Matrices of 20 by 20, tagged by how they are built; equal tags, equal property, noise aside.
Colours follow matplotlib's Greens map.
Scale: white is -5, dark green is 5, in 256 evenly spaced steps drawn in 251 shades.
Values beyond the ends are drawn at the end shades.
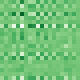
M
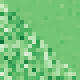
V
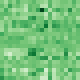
M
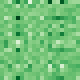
M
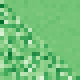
V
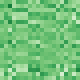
M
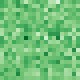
M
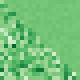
V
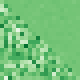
V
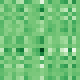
M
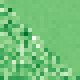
V
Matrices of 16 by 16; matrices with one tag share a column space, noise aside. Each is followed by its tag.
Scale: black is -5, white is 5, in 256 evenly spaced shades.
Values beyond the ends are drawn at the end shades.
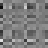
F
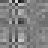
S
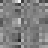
S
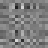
F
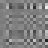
F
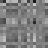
S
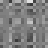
S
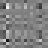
F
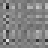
F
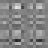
F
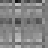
S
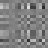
F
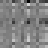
S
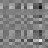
F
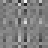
S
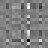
F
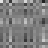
S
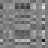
F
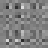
F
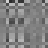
S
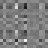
F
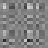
F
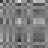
S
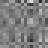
S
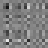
F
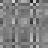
S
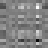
F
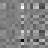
F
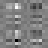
F
